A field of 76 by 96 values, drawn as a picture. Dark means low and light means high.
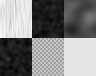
It is made of 2 by 3 panels. Panel 1,1: very high, streaked downward, faint in contrast. Panel 1,2: very low, blotchy, faint in contrast. Panel 1,3: low, smooth. Panel 2,1: very low, blotchy, faint in contrast. Panel 2,2: high, checkered. Panel 2,3: very high, flat.
